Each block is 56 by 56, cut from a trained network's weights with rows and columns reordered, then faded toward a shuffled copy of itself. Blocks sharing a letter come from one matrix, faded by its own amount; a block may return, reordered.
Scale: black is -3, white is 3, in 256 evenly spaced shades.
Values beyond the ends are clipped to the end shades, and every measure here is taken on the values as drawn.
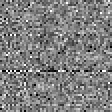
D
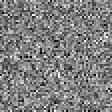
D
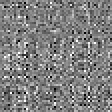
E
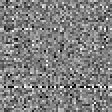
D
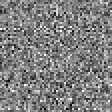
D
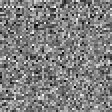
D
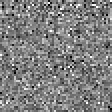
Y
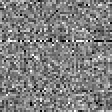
D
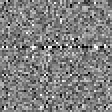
D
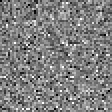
Y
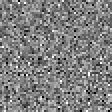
Y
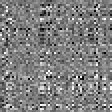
E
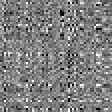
E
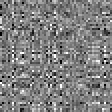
E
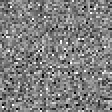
Y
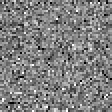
Y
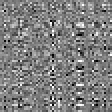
E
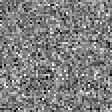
Y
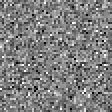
Y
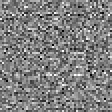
D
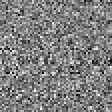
D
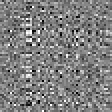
E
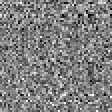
D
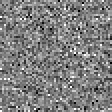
Y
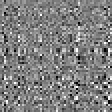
E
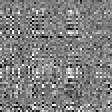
E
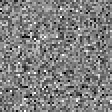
Y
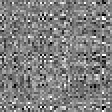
E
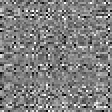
E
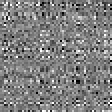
E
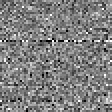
D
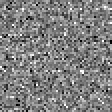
Y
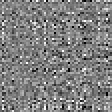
E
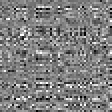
E
